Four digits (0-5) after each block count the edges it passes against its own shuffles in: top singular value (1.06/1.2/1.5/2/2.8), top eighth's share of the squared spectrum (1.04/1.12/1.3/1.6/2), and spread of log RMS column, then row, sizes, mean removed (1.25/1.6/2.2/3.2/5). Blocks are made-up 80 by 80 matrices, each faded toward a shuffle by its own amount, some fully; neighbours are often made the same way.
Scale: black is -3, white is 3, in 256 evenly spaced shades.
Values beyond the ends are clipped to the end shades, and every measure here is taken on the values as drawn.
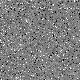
0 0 0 0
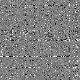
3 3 2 3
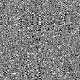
3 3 1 1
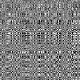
5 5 4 4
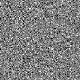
4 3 2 1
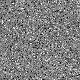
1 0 0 0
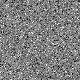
1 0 0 0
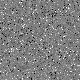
0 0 0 0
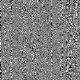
2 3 3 0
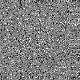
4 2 1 1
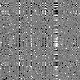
5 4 3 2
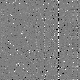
4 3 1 0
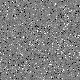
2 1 0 0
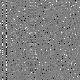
4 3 1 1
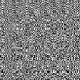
4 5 3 3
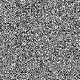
3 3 1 1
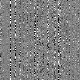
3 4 4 0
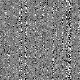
2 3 4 0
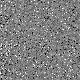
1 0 1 0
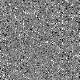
1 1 3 0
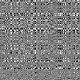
5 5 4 4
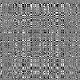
5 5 4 4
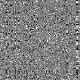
4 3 2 1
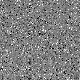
3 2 1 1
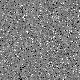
2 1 0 0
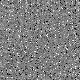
3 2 1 0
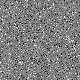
2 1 0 0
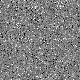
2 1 0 0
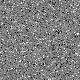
0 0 0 0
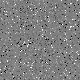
2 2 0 0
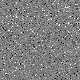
1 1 0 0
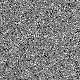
0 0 0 0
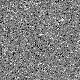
0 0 0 0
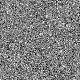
2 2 0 0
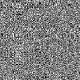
4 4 2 2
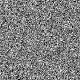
2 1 0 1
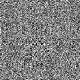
3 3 1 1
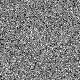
0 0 0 0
